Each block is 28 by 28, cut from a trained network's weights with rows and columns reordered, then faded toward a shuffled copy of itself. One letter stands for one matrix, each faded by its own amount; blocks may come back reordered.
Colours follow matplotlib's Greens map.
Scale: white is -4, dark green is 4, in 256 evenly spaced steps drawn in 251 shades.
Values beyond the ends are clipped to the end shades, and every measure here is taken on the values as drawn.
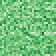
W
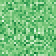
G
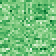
G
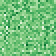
W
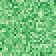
W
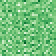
G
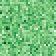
W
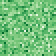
W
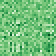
G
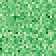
W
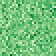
W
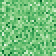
W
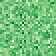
G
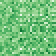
G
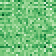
G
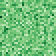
W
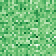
G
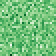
W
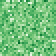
W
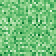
W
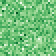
W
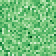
W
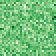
W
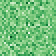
G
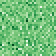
G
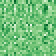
G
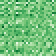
G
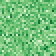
W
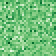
W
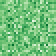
G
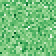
W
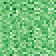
G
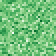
W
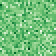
W
